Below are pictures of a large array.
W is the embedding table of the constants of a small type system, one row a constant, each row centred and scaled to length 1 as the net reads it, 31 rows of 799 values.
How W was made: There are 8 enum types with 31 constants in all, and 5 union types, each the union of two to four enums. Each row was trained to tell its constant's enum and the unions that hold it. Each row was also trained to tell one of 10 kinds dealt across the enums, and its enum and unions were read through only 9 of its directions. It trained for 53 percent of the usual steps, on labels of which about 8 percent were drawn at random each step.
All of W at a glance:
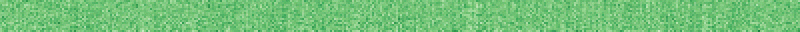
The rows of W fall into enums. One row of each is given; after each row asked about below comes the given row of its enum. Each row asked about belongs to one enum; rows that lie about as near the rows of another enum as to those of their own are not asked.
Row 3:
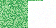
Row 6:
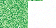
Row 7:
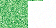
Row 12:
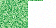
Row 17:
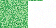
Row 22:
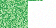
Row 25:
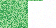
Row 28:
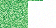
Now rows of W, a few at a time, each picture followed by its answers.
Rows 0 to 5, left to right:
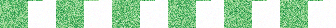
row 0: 3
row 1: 7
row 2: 12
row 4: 6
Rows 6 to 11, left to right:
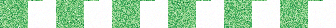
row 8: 3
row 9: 12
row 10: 17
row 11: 3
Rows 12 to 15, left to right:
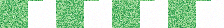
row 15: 25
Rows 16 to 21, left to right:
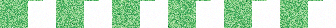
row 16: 12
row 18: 28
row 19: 6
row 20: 17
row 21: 12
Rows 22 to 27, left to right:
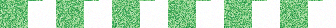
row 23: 22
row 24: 7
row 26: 17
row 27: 17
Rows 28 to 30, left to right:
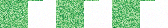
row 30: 25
